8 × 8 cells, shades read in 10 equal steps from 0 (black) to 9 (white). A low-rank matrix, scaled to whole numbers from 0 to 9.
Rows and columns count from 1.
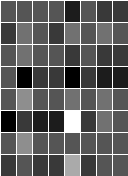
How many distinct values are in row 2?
3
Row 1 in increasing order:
1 2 2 3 3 3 3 3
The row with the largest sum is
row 5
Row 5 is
3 5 3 3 4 3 4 3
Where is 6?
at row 8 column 5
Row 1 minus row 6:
3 1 2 2 -8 1 -2 -1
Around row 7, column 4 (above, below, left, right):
1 2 3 3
